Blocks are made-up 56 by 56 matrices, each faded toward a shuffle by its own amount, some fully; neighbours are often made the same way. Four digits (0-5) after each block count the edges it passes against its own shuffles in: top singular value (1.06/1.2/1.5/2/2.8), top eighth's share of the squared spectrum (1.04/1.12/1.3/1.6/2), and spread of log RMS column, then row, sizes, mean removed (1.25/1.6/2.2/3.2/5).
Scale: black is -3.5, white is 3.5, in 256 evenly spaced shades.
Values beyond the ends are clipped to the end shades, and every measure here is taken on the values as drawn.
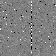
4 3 1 0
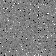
2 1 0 0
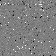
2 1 0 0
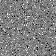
1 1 0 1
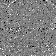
1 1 0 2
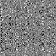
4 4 2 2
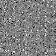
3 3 1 0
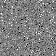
1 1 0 0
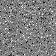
0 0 0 0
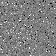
0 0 0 0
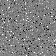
0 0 0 0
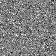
0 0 0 0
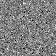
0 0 0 0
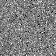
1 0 0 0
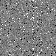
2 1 1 0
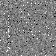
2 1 1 0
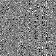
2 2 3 0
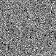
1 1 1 0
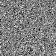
0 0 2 0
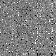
3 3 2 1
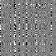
4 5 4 3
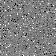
2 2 0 0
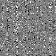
3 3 2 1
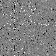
2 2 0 0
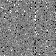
3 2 1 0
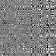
4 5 3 2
